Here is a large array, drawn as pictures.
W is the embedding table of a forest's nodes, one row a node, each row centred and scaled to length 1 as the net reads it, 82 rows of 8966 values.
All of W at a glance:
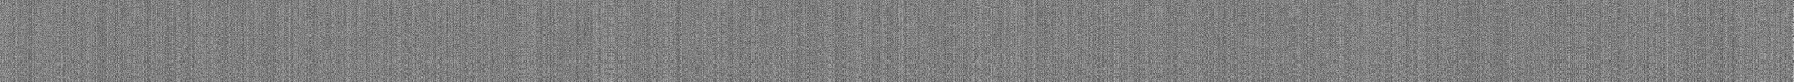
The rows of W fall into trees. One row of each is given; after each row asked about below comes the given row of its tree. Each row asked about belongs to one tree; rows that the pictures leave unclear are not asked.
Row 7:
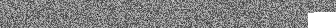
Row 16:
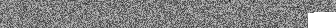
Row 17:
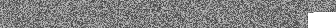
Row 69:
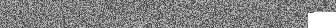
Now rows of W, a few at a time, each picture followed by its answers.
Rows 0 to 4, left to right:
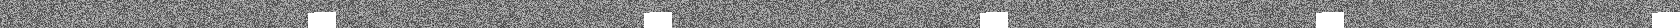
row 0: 16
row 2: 16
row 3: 17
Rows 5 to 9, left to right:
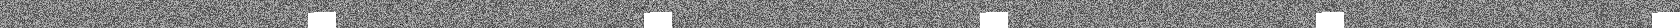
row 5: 69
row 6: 16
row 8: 69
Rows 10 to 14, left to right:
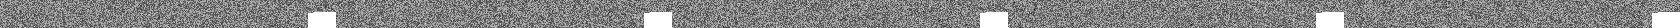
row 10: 69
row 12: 69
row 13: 69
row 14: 17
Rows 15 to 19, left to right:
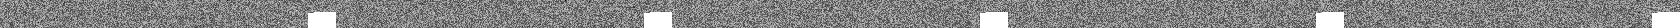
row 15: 69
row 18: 17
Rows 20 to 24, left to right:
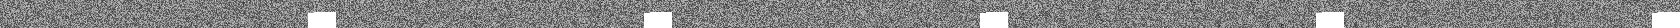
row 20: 7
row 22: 16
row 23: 7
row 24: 69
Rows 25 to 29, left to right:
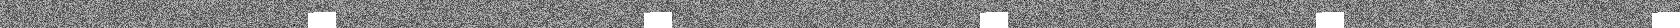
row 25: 69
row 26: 7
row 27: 17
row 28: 7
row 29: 17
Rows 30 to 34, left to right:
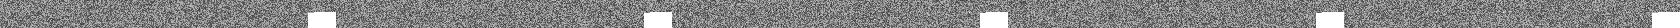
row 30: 7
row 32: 69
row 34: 7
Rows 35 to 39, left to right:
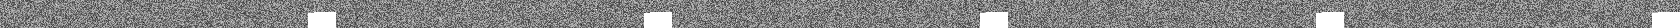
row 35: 7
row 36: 16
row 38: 17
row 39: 7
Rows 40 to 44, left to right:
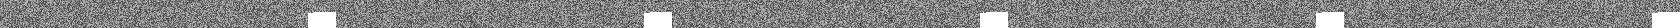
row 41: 17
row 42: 16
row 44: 7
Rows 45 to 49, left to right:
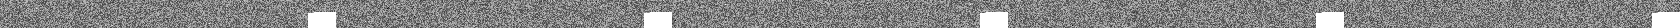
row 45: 17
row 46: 7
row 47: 69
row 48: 17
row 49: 17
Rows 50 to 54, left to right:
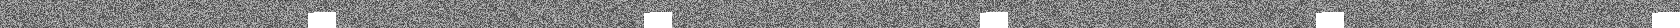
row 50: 69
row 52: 69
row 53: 17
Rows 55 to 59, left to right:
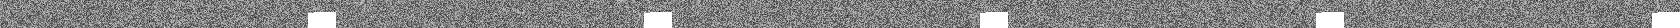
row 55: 7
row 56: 17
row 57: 17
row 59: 17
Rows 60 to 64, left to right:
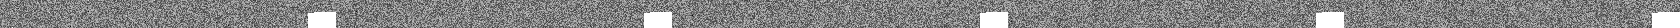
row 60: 16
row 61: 16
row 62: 16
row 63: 7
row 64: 17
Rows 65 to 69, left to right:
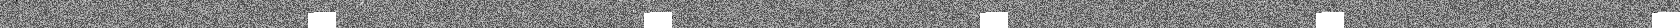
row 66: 17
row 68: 69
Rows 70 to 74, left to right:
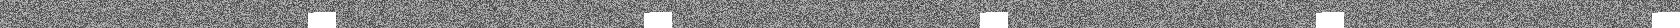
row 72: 17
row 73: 69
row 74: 69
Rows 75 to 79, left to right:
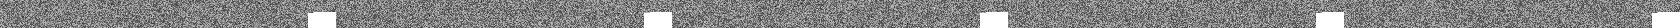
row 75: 17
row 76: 7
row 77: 7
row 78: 17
